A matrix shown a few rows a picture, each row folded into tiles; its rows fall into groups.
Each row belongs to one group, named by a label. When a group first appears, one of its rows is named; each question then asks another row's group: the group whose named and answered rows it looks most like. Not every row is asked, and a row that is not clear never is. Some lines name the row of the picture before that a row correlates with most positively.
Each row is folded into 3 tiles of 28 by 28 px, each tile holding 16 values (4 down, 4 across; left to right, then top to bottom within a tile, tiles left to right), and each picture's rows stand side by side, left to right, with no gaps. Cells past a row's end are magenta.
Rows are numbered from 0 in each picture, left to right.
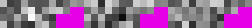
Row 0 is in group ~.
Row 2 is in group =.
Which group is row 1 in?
~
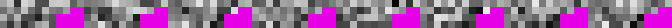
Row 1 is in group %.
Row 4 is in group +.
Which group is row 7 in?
%
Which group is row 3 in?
=
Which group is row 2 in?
%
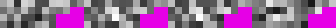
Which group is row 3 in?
+
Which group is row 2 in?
~
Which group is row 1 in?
~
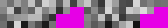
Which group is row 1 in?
~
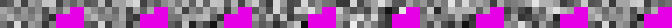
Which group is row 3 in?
~
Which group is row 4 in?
=
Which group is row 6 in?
%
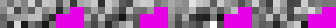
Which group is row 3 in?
~
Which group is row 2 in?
~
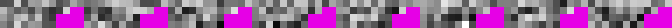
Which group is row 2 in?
+
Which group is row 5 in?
~
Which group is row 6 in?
+
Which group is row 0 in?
=
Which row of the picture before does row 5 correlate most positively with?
2
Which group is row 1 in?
%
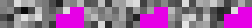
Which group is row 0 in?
+
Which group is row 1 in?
=
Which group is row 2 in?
=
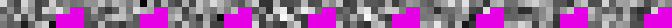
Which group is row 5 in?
%
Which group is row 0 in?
~
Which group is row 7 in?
=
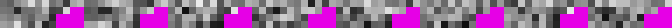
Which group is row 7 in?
%
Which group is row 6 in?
=
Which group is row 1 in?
%
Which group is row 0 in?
%
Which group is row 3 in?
+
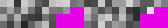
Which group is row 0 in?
~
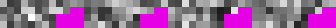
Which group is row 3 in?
%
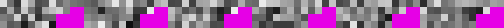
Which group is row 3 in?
+
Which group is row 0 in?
~
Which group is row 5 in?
=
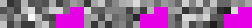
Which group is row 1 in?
=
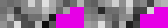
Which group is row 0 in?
%
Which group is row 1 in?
%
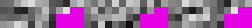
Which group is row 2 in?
+
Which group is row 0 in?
%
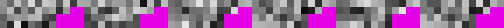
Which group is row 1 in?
+
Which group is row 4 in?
%
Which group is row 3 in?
%
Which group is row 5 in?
%
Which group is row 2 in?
%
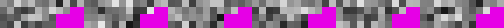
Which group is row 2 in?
=
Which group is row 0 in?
+
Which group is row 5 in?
+
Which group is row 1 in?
%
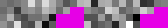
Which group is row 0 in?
%
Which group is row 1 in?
~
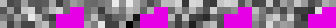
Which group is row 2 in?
~
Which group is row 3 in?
=
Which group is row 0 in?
~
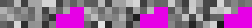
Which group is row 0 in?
=
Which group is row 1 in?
=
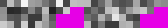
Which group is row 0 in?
%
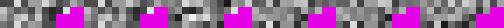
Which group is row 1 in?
=
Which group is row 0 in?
=
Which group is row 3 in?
=
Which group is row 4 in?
=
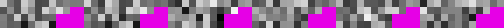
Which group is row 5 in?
=
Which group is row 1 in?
~
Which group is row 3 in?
=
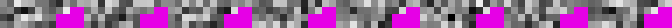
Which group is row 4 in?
%
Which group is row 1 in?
~
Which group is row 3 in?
%
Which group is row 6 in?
~
